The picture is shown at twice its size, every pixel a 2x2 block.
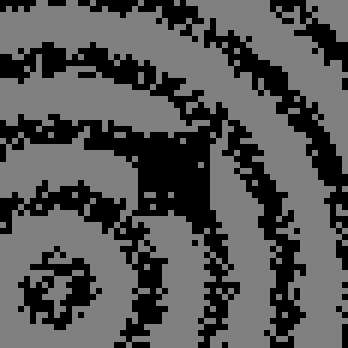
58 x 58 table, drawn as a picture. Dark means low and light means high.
Odd patch: lower, in the centre. Rings: centred on the bottom left. Mirror symmetry: none. Slope: none. Ninth with the lowest average: centre.
